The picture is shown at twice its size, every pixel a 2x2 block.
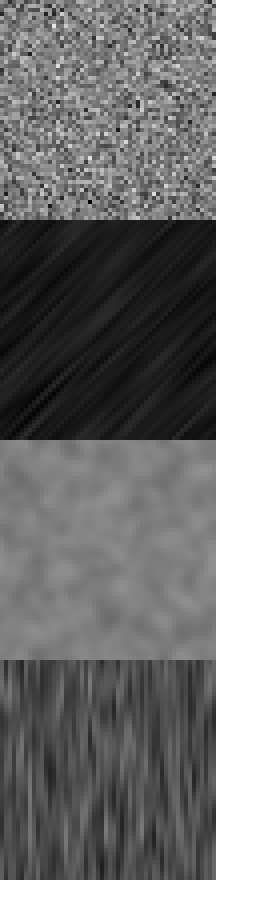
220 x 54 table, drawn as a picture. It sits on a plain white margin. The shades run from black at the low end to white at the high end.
The table splits into 4 rows of 1 panel. Panel 1,1: middling, fine-grained, strong in contrast. Panel 2,1: very low, slanting up to the right, faint in contrast. Panel 3,1: middling, blotchy, faint in contrast. Panel 4,1: low, streaked downward.
